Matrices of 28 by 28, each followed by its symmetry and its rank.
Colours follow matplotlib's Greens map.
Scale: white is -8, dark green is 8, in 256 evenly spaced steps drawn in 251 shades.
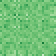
symmetric, rank three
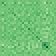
symmetric, rank five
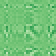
antisymmetric, rank two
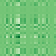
neither, rank one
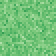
neither, full rank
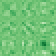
symmetric, rank three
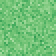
neither, full rank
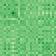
symmetric, rank three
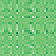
antisymmetric, rank two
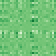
antisymmetric, rank two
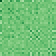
symmetric, rank five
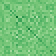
symmetric, rank five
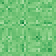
symmetric, rank three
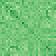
symmetric, rank five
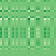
neither, rank one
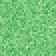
neither, full rank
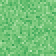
neither, full rank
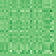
antisymmetric, rank two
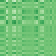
neither, rank one
